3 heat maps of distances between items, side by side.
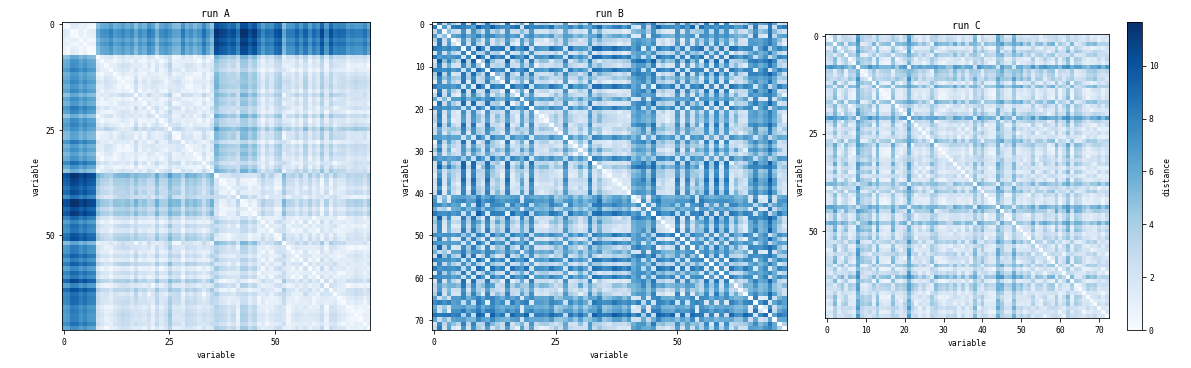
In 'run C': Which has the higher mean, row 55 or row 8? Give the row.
8
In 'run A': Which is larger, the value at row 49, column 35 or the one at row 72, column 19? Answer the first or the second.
the first
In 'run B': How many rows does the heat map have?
73
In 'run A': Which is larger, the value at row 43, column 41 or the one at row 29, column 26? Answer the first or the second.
the first
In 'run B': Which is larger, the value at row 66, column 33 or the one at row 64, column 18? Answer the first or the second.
the first
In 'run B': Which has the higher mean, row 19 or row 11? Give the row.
11
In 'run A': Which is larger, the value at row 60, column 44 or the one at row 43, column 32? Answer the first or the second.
the second
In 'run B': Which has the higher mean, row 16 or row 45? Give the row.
45
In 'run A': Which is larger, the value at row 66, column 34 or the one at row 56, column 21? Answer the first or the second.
the first
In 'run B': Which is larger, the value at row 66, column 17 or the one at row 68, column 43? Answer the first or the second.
the second
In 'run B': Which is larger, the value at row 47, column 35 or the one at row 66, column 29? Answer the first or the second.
the second
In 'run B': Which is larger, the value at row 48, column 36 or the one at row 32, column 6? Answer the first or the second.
the second
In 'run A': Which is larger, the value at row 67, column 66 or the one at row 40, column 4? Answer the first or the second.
the second
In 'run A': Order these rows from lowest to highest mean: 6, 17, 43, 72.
72, 17, 43, 6
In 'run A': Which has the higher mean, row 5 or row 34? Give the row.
5
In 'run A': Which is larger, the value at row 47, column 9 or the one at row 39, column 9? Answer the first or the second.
the second
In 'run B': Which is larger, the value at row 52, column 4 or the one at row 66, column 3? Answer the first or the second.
the second
